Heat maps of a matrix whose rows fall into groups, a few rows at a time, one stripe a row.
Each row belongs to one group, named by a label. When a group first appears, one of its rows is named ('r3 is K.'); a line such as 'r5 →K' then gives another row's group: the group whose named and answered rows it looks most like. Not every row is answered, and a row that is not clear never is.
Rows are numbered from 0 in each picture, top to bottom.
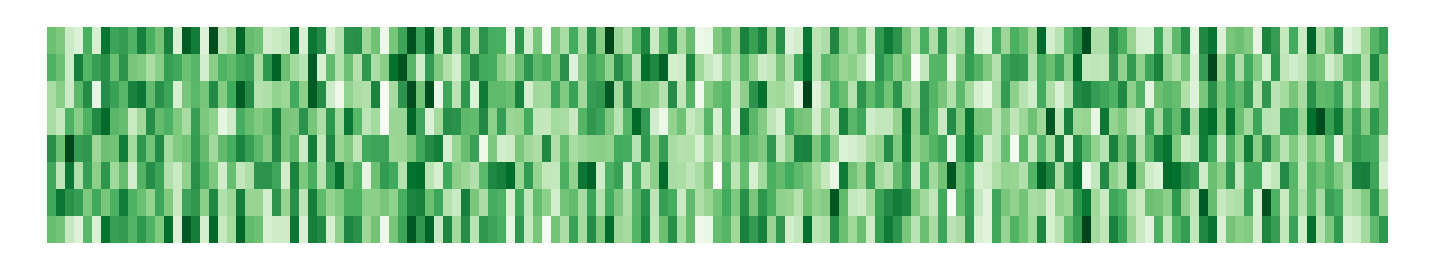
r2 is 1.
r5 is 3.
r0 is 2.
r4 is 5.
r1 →5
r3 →3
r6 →2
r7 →2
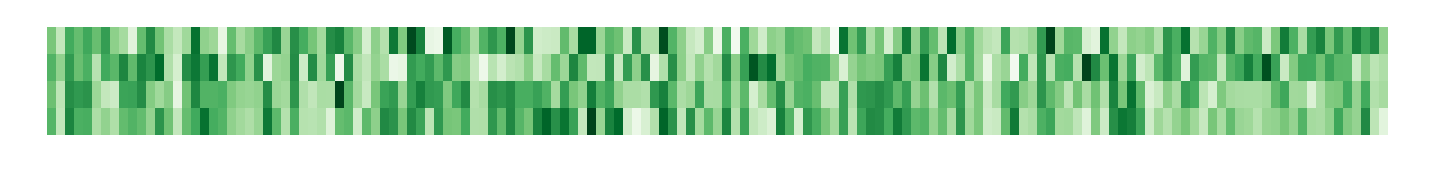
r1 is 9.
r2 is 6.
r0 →3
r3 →6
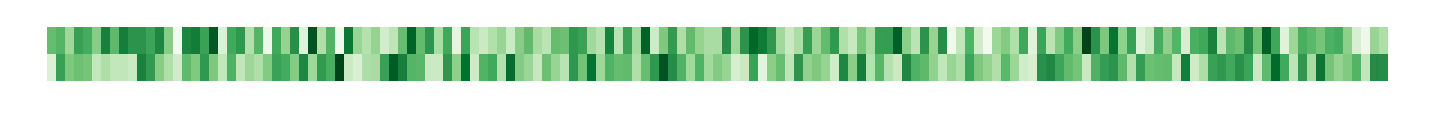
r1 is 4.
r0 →9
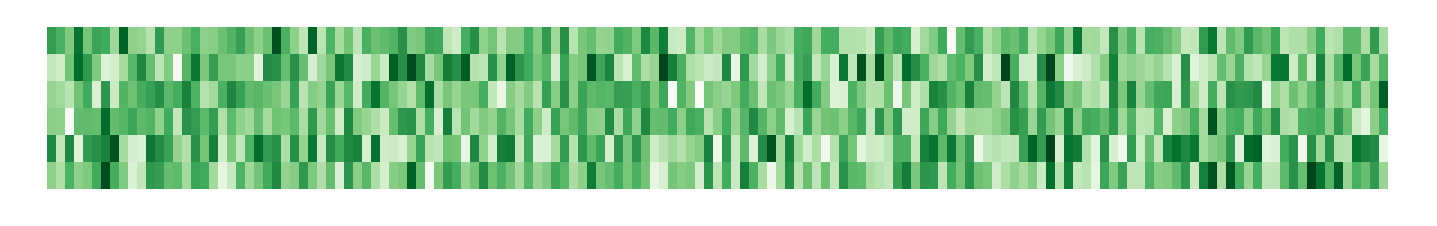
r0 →5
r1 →6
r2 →5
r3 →9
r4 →3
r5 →3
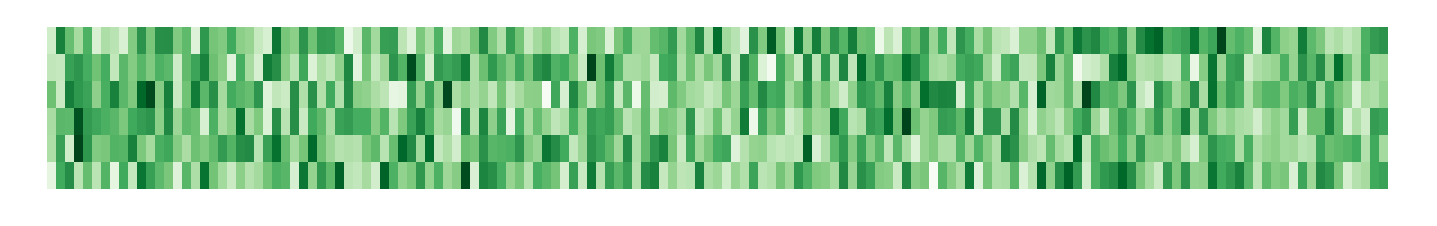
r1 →6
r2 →9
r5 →4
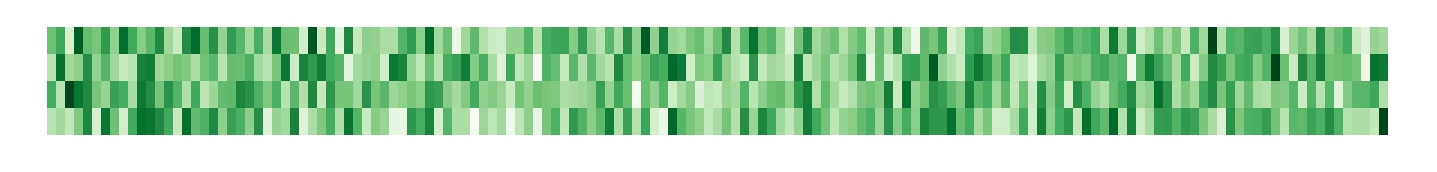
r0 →9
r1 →4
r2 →5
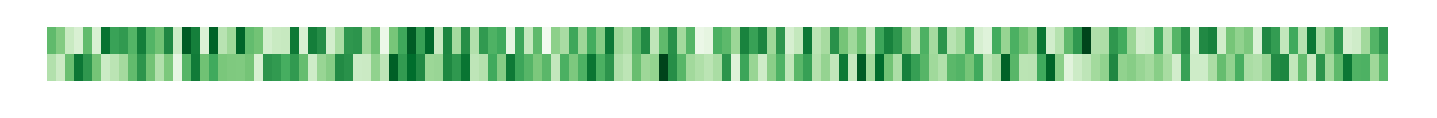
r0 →2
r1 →6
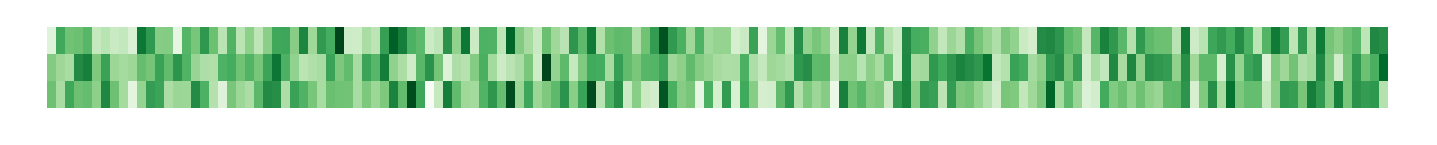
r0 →4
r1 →5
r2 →3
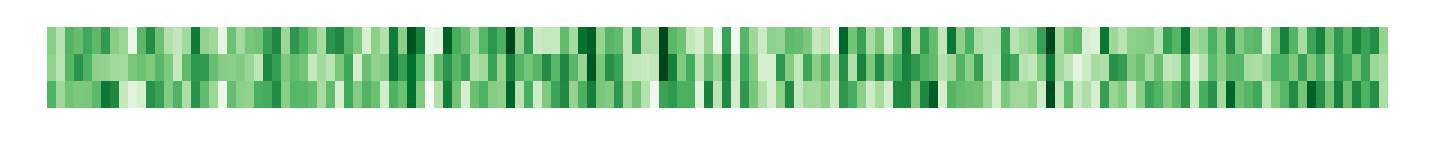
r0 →3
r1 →6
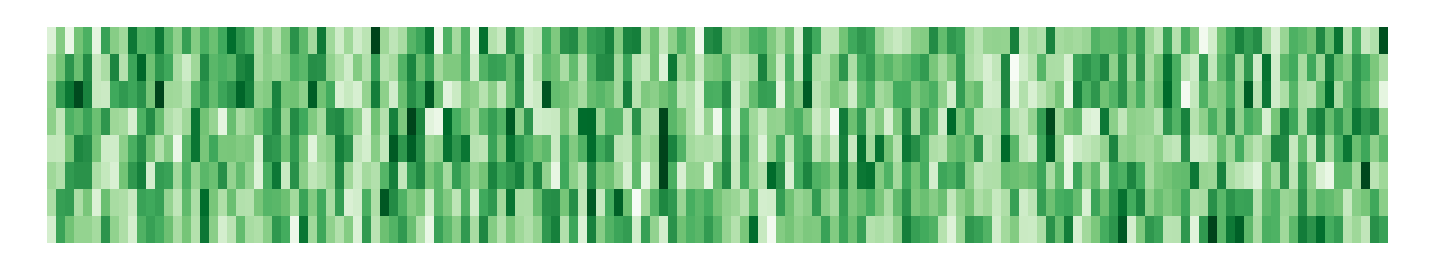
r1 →1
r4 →6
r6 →4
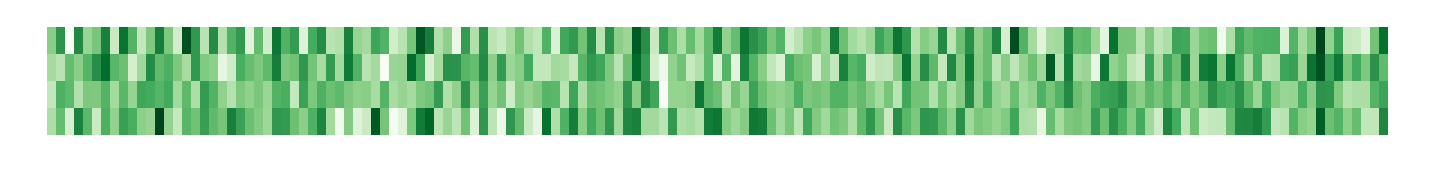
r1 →3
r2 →4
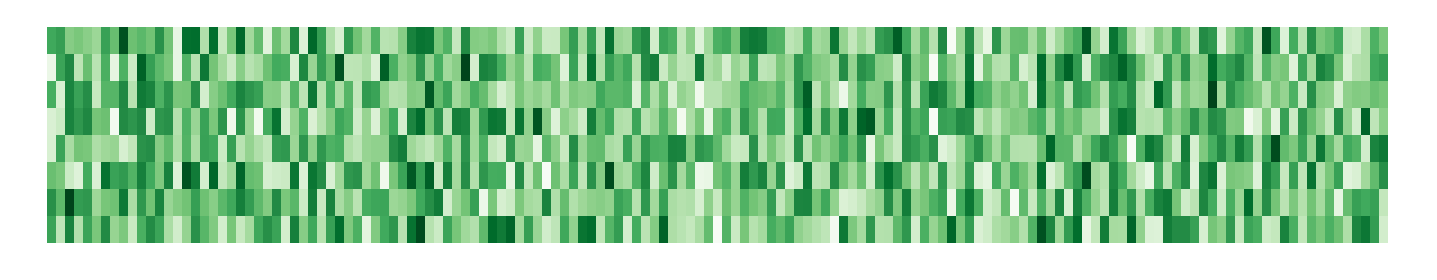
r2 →5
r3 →6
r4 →4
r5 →2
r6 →5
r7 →3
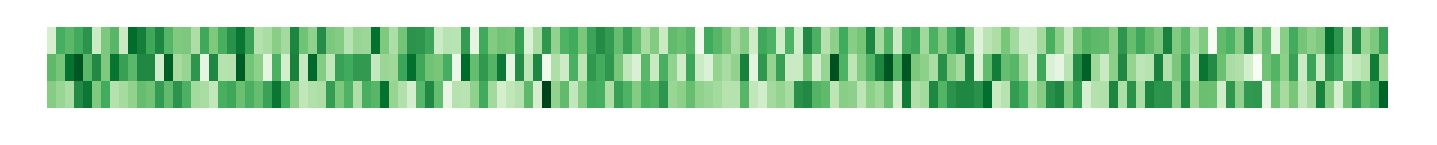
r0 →1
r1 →2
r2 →5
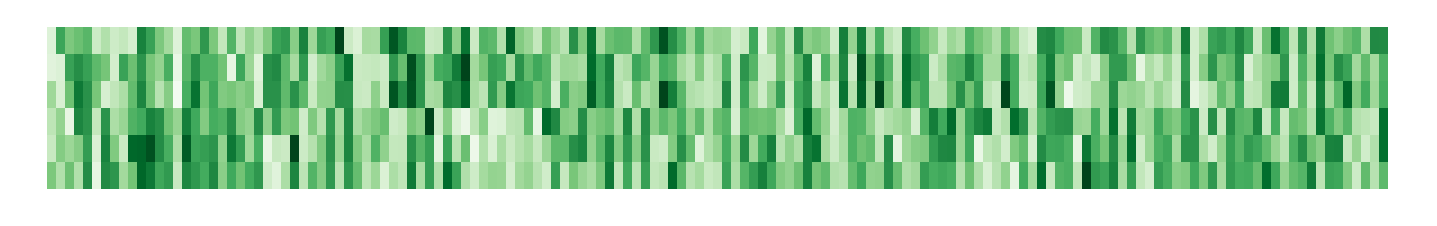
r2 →6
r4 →9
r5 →9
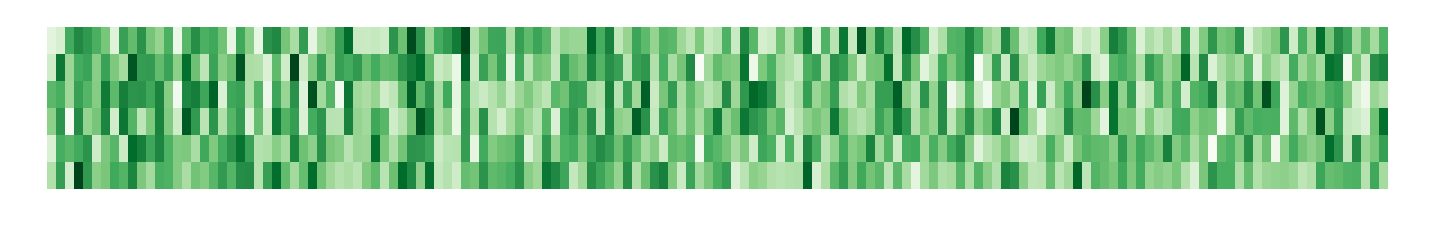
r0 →6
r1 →2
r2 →9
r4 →1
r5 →1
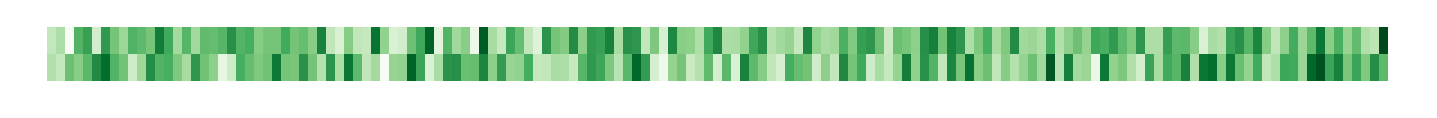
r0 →1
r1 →3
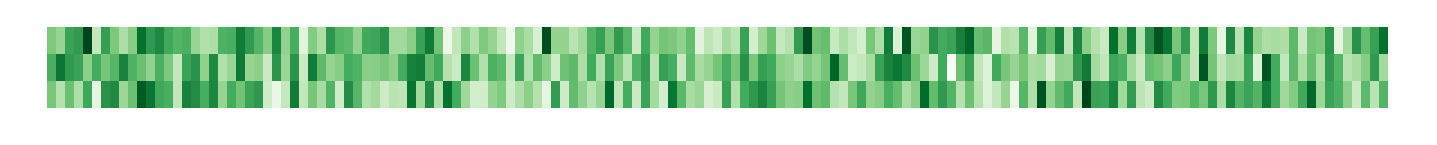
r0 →5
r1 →2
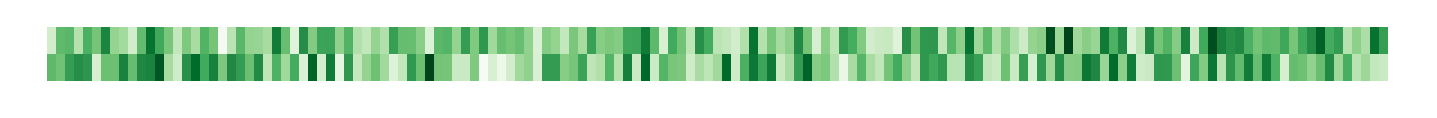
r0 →4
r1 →9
